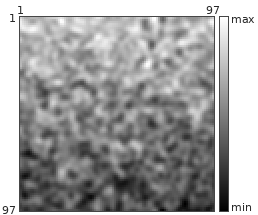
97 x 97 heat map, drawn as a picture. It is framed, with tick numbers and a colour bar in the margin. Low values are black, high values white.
Stripes: none. Slope: up to the top. Grain: blotchy.
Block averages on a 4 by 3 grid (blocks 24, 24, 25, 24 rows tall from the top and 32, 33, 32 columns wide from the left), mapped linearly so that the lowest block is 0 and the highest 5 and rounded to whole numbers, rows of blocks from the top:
555
333
221
000
